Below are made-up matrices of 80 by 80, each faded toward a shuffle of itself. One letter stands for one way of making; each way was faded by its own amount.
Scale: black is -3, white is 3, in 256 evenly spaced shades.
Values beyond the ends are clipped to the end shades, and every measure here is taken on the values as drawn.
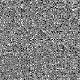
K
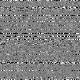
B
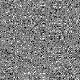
K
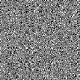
K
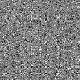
K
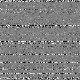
B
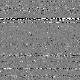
B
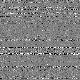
B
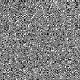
K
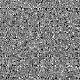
K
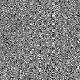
K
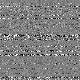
B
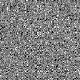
K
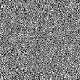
K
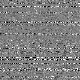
B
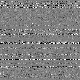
B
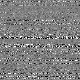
B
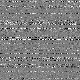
B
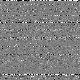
B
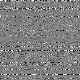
B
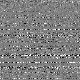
B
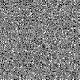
K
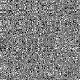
K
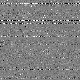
B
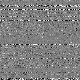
B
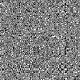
K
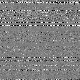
B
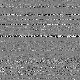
B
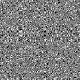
K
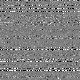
B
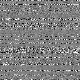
B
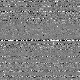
B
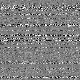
B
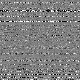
B
